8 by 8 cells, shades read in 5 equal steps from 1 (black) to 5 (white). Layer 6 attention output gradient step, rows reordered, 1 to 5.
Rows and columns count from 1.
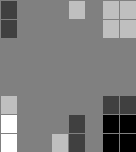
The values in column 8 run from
1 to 4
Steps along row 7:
down same same down up down same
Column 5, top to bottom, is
4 3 3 3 3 3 2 2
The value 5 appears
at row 7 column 1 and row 8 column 1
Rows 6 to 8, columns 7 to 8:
2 2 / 1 1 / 1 1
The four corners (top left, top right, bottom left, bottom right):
2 4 5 1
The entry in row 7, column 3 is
3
